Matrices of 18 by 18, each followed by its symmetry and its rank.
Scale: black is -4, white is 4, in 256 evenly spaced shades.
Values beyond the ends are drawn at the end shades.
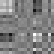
symmetric, rank two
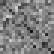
symmetric, full rank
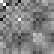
symmetric, rank three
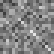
symmetric, full rank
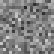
neither, full rank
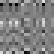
neither, rank two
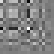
symmetric, rank two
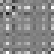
symmetric, rank two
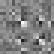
symmetric, rank three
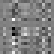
neither, rank two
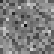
symmetric, full rank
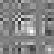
symmetric, rank two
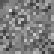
symmetric, full rank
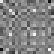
symmetric, rank three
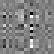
neither, rank two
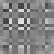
symmetric, rank two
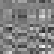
neither, rank two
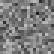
neither, full rank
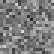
neither, full rank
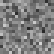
neither, full rank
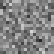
neither, full rank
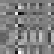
neither, rank two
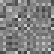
symmetric, rank three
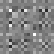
symmetric, rank three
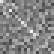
symmetric, full rank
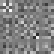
symmetric, rank three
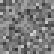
symmetric, full rank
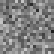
neither, full rank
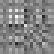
symmetric, rank two
